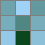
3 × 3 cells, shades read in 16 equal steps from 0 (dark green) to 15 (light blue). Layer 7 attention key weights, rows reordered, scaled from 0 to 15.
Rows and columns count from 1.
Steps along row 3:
down up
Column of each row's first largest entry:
2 1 1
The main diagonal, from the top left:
10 7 13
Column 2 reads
15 7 0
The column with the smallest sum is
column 2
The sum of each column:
35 22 33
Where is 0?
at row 3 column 2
